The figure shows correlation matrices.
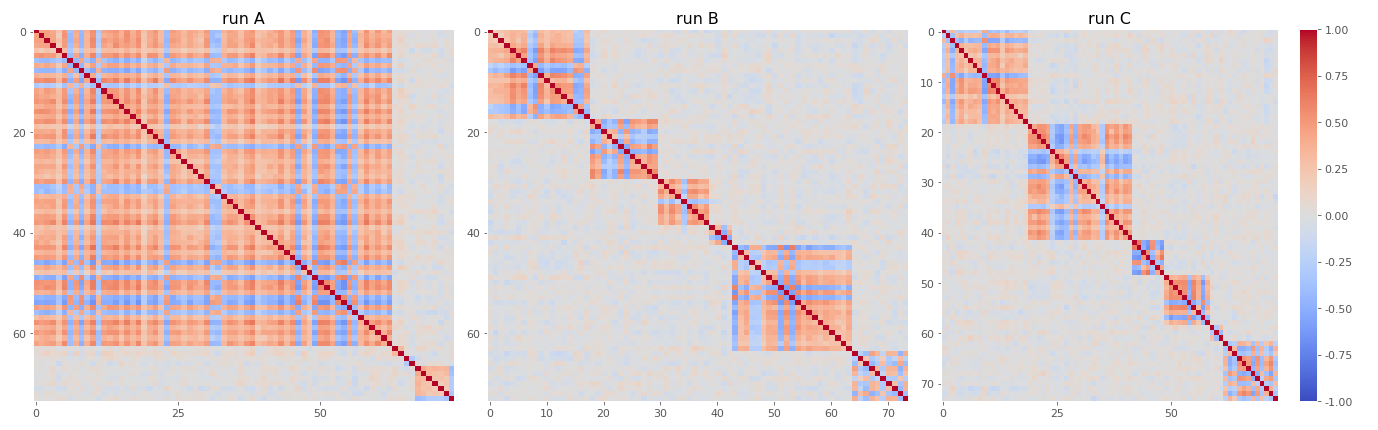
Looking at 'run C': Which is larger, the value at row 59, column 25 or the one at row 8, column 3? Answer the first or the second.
the second
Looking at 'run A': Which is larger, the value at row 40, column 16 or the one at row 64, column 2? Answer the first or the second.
the first
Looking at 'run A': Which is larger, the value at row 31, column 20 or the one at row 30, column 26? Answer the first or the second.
the second
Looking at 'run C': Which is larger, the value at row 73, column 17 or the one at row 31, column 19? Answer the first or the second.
the second
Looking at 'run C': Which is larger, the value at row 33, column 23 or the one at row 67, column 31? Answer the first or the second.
the first
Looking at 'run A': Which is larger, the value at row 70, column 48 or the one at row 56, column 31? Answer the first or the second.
the second
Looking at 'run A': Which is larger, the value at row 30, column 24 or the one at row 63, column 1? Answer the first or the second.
the first
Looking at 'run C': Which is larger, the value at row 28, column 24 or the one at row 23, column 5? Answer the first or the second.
the second
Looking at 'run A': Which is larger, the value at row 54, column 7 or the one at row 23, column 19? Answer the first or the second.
the second
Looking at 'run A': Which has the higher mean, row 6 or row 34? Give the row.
34
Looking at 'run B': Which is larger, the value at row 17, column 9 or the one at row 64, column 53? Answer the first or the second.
the first
